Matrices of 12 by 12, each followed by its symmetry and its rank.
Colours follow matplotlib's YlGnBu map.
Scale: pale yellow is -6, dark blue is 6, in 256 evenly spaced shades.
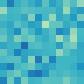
antisymmetric, full rank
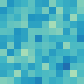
symmetric, full rank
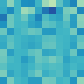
neither, rank two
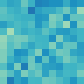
antisymmetric, full rank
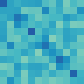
symmetric, full rank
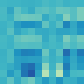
neither, rank two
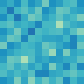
symmetric, full rank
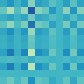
neither, rank one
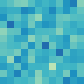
neither, full rank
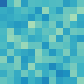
neither, full rank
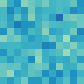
neither, full rank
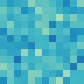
antisymmetric, full rank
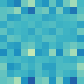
neither, rank two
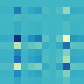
neither, rank one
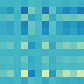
neither, rank one
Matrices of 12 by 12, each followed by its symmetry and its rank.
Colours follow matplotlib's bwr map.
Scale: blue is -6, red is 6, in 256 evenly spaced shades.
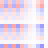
neither, rank one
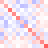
symmetric, full rank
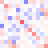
symmetric, full rank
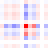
symmetric, rank one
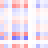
neither, rank one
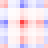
symmetric, rank one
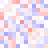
symmetric, full rank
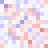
symmetric, full rank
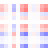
neither, rank one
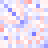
symmetric, full rank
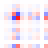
symmetric, rank one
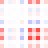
symmetric, rank one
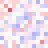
symmetric, full rank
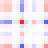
symmetric, rank one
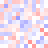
symmetric, full rank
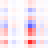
neither, rank one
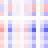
neither, rank one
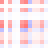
symmetric, rank one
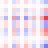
neither, rank one
